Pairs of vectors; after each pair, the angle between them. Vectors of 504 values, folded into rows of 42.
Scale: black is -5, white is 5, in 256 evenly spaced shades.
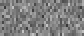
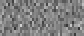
partly aligned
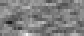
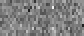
orthogonal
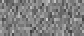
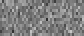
nearly opposite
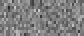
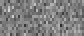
partly opposed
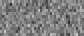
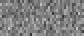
orthogonal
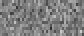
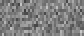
partly aligned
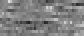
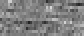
nearly parallel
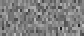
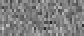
partly opposed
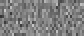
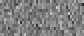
partly opposed
